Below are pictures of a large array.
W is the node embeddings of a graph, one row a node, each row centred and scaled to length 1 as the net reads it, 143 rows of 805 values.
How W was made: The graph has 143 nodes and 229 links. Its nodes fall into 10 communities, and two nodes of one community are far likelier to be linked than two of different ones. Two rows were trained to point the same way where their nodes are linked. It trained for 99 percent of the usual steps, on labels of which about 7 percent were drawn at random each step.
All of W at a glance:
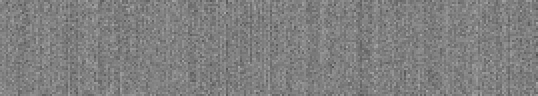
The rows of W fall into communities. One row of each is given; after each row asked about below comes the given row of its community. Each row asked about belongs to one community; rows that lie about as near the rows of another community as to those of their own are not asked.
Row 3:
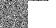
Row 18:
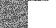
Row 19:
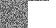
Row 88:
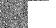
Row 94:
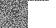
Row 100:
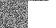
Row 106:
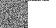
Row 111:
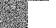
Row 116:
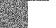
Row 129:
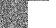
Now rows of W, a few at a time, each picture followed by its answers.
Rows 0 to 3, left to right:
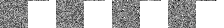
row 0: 100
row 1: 116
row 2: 116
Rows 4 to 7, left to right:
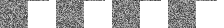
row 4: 111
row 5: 100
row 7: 18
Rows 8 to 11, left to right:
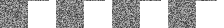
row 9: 19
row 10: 129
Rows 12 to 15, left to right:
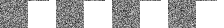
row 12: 100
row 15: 94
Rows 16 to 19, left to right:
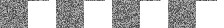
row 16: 94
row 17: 94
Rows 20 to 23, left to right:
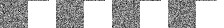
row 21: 111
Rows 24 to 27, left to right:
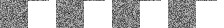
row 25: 100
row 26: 111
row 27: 94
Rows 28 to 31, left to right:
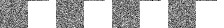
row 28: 111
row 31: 129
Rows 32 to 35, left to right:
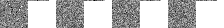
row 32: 129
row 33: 111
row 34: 18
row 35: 94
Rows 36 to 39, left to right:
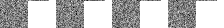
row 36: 3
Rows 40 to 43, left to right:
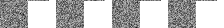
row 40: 106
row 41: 18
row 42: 88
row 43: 100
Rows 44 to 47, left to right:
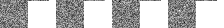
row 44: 100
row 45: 116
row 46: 106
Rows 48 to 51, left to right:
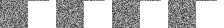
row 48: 94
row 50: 100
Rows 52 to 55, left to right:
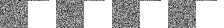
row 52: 88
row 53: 18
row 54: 18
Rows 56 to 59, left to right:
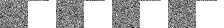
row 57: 19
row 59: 18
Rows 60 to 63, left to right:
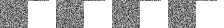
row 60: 3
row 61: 111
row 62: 3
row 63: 129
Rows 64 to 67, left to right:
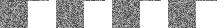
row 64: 111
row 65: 19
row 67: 106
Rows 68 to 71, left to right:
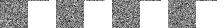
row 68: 94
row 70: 94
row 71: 106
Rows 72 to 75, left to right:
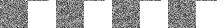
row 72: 116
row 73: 18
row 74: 18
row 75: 18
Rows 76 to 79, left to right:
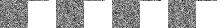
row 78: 19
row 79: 19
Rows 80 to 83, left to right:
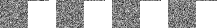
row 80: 106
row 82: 94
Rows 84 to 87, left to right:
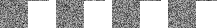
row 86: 88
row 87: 106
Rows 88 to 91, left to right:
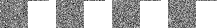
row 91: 94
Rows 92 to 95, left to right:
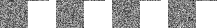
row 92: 111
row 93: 18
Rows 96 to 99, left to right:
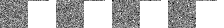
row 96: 94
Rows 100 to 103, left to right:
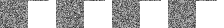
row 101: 88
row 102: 116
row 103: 18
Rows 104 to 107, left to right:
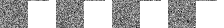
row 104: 129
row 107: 116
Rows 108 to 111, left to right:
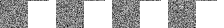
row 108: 88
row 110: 88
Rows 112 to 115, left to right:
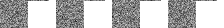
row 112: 88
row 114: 106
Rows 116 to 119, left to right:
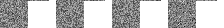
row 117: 88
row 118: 88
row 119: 3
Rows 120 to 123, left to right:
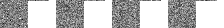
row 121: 18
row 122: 111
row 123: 111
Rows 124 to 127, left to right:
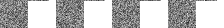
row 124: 116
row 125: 100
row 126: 116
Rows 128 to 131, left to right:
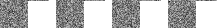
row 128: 100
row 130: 129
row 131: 116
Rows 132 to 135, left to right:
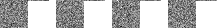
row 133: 111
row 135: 116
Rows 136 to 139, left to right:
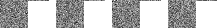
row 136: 94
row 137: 116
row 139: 19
